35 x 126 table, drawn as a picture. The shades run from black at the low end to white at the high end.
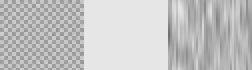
The table splits into one row of 3 panels. Panel 1,1: high, checkered. Panel 1,2: very high, flat. Panel 1,3: high, streaked downward.
